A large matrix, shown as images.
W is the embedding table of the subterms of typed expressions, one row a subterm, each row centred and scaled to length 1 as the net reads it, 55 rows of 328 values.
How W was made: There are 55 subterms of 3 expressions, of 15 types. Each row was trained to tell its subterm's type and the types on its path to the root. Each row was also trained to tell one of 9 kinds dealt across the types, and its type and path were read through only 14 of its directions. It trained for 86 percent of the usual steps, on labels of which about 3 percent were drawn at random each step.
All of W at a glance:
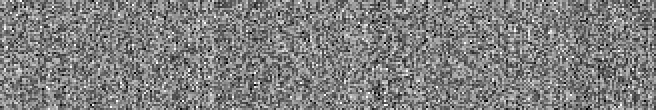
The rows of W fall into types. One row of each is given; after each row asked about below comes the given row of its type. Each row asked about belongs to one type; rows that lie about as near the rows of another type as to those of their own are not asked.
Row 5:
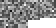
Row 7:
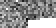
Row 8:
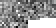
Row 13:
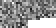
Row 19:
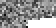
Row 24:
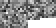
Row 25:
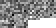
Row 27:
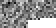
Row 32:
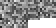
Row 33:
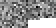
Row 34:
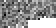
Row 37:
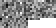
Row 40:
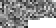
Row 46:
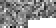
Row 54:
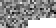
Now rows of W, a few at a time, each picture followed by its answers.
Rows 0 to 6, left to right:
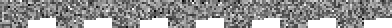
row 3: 19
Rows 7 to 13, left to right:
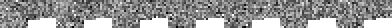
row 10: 19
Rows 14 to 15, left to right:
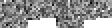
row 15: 46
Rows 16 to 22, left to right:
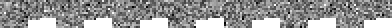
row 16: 13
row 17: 7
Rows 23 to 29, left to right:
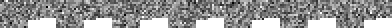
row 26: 13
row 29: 37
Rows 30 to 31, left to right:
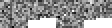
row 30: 37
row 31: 5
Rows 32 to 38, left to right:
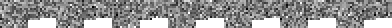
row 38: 33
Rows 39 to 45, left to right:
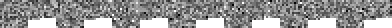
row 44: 19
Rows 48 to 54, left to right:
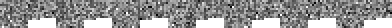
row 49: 46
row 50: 33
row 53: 27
